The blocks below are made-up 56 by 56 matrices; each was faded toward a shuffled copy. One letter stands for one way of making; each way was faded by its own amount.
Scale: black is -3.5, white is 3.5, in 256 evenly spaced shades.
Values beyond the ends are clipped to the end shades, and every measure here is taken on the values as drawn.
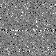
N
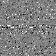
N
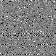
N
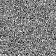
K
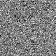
K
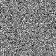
K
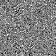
K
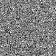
K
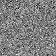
K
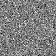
K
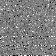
N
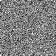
K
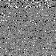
N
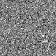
K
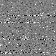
N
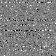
N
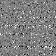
N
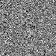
K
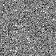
K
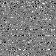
N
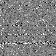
N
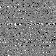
N
